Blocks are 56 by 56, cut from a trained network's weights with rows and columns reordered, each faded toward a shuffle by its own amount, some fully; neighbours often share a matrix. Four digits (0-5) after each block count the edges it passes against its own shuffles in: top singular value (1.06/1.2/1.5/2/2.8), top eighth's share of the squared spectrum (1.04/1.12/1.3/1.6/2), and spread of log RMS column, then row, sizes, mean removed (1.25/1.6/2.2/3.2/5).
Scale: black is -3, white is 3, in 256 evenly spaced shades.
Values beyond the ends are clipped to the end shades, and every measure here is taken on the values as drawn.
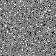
0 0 1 0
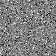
0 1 0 0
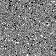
0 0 0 0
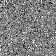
0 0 0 0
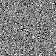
2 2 1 1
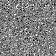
2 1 0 0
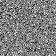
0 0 0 0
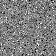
0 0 0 0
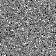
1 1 0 0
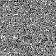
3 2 1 1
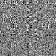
3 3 2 2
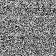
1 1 0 0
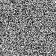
0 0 0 0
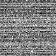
4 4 2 2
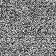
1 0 0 0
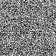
1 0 0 0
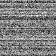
4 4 1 2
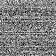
3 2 0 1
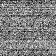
3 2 0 0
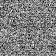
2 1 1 0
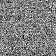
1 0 0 0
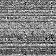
4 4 1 1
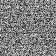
1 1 0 0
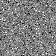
1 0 0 0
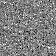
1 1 0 0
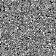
2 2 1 0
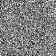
1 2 0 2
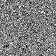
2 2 0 1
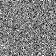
1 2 0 1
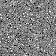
2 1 0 0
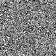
2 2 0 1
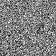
1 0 0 0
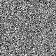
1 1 0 0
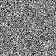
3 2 0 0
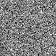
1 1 0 0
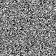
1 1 0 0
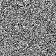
2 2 0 0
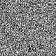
2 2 0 1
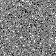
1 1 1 0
